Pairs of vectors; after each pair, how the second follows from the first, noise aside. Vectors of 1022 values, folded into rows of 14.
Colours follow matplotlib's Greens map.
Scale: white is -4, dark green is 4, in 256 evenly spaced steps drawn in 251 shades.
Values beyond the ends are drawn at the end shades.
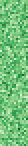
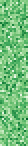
copied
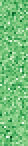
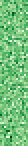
copied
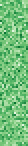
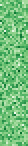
copied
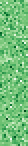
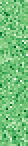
copied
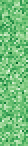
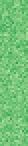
shrunk
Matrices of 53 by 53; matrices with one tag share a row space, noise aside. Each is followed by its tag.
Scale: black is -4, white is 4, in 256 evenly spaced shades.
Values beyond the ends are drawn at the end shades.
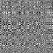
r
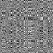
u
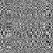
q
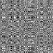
u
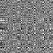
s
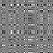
u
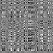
u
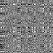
s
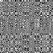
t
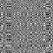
q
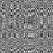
u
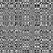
t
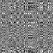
u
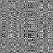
u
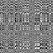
t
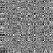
s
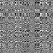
t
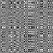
u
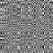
s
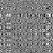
q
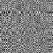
r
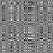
u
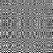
r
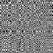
r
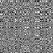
t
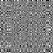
q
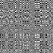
t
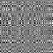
r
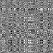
u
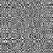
r
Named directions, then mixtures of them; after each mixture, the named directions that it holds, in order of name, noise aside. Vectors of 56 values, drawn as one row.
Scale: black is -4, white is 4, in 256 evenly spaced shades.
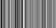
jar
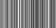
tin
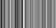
jar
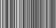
jar, tin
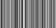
jar, tin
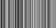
jar, tin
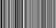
jar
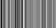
jar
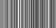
tin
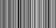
tin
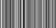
jar, tin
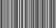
jar, tin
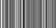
jar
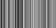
jar, tin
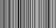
tin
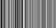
jar
